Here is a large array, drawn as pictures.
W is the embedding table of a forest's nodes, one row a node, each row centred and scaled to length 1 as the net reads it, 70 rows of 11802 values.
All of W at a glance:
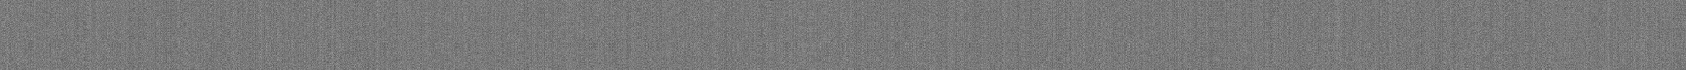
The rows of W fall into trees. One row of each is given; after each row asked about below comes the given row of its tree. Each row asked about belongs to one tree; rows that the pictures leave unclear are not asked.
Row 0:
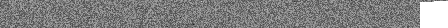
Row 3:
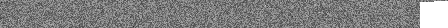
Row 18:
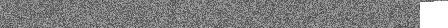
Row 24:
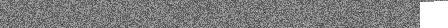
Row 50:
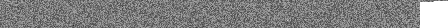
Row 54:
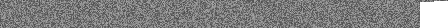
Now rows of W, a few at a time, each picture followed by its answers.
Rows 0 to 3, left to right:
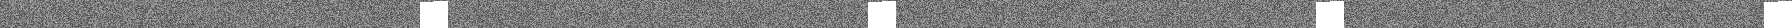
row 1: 54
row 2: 50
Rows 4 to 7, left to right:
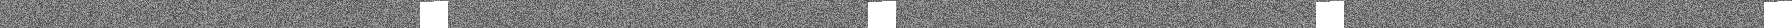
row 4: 24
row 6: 50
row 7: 0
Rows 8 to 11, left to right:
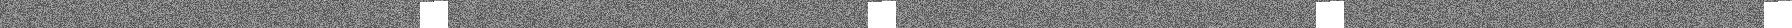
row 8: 3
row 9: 3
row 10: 54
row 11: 3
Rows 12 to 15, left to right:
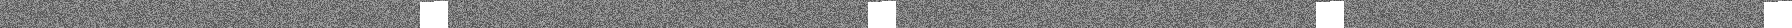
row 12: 18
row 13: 0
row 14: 54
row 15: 54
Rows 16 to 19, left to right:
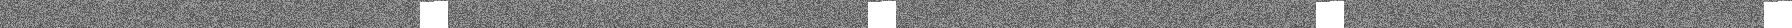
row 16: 50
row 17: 0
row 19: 50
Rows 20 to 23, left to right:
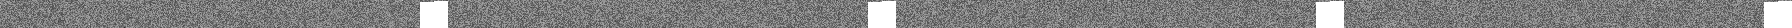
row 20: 18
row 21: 0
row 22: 24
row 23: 3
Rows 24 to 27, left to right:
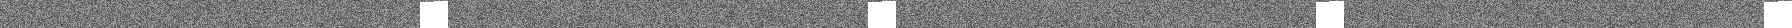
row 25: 3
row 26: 0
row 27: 50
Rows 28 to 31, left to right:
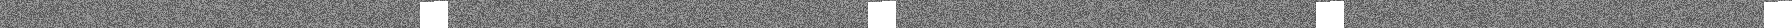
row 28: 18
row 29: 24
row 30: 54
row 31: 18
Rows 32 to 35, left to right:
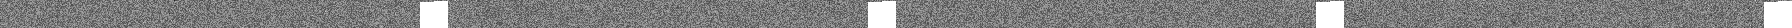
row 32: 24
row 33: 54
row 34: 24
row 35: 0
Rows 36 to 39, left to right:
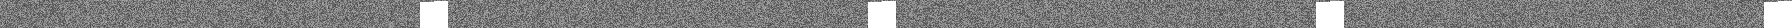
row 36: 18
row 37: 24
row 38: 3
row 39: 0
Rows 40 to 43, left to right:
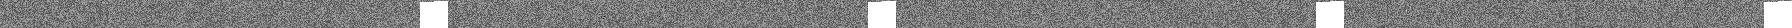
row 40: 50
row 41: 0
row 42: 54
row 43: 50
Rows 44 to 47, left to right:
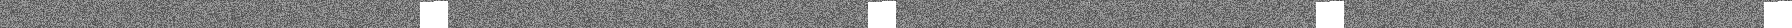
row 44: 50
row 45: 18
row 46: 50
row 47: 50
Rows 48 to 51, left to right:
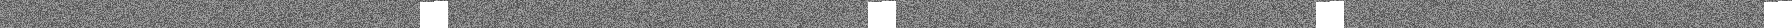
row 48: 54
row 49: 50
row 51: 54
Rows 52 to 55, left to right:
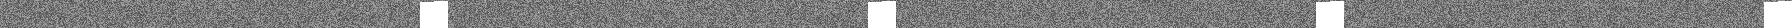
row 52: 18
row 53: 18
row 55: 50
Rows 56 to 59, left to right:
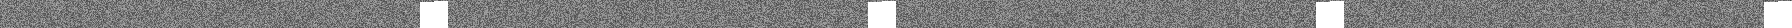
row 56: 54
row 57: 24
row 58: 0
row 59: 24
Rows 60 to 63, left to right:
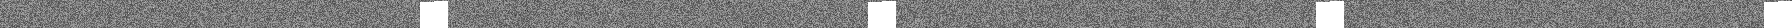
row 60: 24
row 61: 54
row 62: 50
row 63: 18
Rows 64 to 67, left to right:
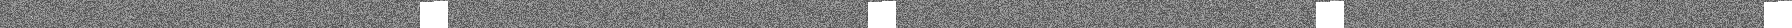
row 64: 0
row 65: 54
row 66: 3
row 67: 0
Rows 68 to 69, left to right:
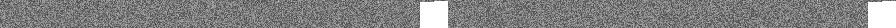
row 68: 54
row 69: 54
